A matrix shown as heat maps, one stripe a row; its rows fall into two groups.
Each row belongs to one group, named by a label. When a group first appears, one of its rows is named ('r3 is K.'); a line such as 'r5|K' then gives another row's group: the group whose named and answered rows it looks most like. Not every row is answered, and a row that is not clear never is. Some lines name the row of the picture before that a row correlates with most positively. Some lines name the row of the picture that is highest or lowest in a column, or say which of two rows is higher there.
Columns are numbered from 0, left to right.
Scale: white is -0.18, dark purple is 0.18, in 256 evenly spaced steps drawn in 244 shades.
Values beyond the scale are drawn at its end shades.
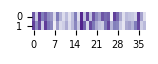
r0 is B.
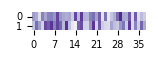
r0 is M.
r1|M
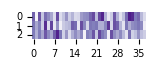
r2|M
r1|B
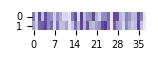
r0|B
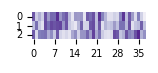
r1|M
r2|B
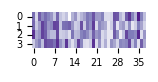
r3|M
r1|M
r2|B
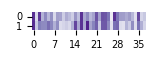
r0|B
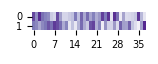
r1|M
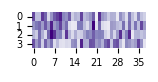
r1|M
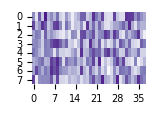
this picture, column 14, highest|5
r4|B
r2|B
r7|B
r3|M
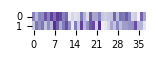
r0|M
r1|M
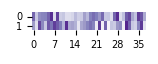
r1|M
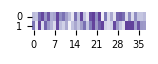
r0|M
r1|B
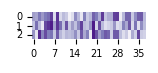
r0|B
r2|B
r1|M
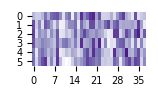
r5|B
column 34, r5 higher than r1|Yes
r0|M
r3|M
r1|B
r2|B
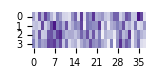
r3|M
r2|M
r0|B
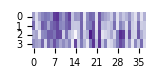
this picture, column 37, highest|0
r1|M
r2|M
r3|M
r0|M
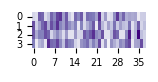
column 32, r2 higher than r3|Yes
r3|M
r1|M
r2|B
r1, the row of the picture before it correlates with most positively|1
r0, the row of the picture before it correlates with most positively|3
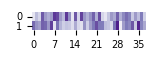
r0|M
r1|B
